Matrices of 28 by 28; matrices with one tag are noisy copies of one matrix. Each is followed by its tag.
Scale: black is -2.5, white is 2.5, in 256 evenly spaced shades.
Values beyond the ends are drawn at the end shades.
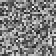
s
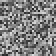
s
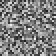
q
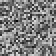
s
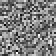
s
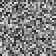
q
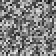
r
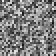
r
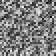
r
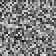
q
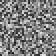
q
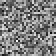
s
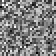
r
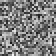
s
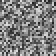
r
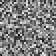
q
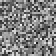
s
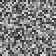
q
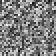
r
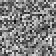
s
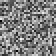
s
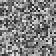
s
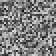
s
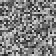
s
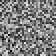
q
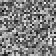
s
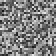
s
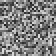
s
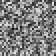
r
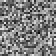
s
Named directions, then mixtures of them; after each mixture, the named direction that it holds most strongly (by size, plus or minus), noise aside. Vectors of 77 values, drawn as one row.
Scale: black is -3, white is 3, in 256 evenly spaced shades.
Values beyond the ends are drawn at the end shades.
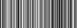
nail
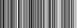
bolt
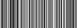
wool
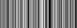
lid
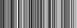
bolt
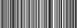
wool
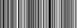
bolt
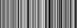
lid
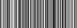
wool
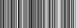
bolt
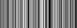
lid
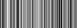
nail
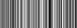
lid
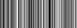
bolt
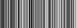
bolt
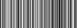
nail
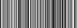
wool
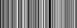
lid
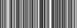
lid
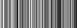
bolt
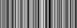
lid
